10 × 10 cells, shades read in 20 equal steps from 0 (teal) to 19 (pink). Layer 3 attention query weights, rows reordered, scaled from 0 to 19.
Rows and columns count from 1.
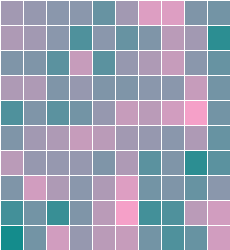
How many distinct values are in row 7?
6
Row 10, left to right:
0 8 16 11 14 15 8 5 7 16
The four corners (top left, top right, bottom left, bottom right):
12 8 0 16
